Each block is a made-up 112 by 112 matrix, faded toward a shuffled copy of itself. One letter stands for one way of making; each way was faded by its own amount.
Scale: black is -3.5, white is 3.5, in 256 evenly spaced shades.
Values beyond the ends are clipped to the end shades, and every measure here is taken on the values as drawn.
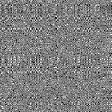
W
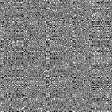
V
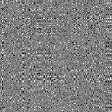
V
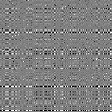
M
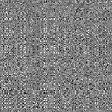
W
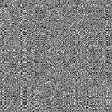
W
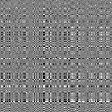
M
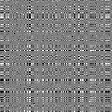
M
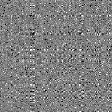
V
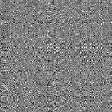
V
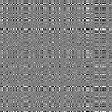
M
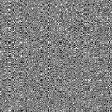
W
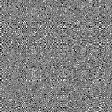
W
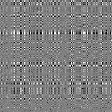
M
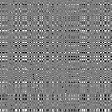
M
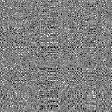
W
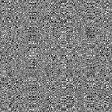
W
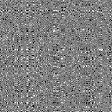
V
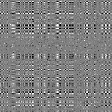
M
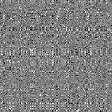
V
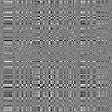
M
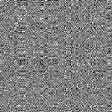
V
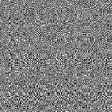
W
